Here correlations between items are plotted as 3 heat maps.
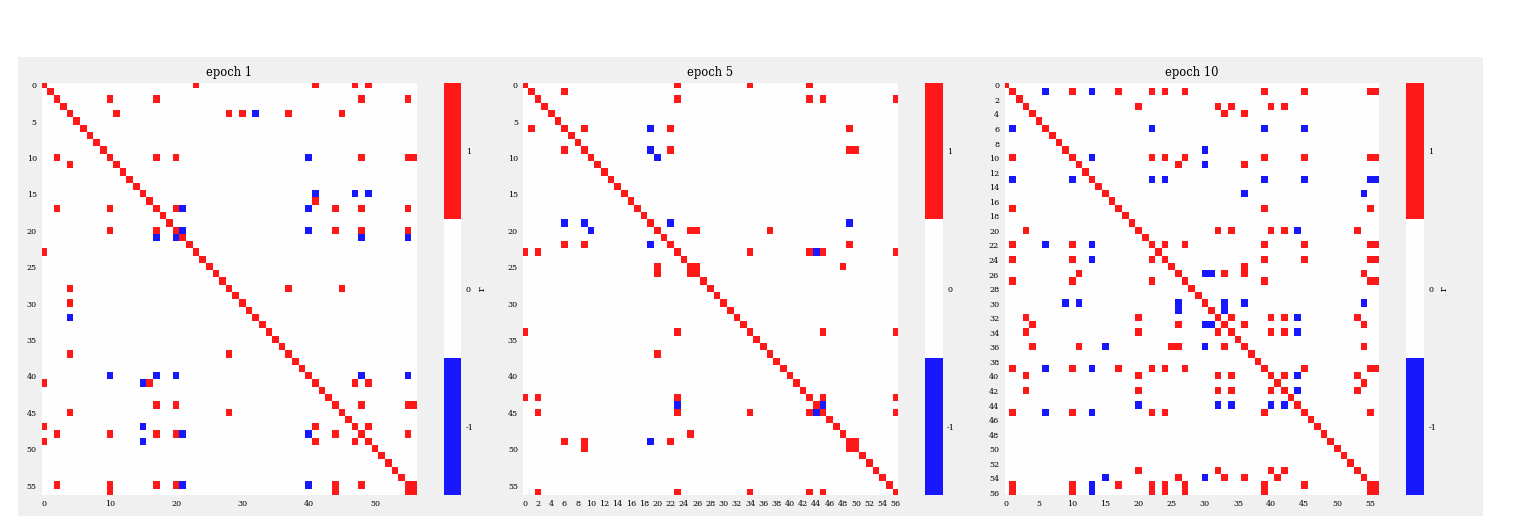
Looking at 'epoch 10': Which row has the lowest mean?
13
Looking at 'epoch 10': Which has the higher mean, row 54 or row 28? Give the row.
54
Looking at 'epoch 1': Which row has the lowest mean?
40
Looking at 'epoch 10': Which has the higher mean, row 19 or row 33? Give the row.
33
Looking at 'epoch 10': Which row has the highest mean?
55
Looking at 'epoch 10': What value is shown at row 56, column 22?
1
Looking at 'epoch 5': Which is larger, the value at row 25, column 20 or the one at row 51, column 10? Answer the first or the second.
the first
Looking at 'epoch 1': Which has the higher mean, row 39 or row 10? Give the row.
10
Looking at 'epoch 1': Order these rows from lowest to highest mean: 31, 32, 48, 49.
32, 31, 49, 48
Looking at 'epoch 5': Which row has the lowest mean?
19
